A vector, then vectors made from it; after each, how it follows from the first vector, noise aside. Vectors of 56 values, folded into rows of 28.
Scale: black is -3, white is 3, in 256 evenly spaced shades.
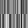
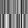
copied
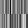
wrapped around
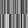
copied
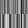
copied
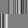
partly zeroed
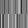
partly zeroed
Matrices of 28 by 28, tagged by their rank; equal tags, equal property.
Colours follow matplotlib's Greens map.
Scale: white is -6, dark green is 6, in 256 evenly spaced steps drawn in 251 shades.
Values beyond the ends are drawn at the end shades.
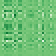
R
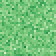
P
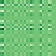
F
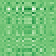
R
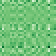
R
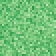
P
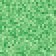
P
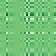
F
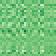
R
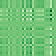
F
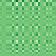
F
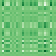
F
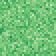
P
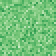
P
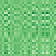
R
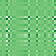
F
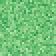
P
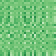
R
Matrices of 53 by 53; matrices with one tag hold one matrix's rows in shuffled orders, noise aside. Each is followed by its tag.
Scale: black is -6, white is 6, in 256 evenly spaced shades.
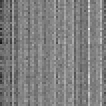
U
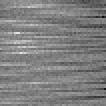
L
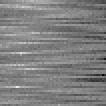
L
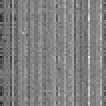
U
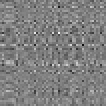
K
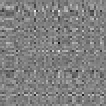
K
